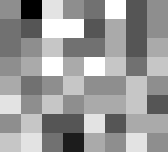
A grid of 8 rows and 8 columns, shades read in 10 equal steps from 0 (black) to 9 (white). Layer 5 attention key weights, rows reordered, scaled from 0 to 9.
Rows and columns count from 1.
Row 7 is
5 7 3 3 8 3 6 6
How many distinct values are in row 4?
5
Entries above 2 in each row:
7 8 8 8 8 8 8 7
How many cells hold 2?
0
